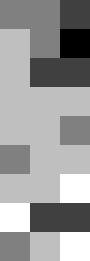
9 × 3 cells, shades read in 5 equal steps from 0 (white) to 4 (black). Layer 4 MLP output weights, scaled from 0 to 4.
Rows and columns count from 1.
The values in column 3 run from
0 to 4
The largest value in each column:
2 3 4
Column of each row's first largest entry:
3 3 2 1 3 1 1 2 1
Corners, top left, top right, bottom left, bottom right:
2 3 2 0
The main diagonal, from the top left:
2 2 3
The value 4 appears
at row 2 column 3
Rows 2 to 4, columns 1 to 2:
1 2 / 1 3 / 1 1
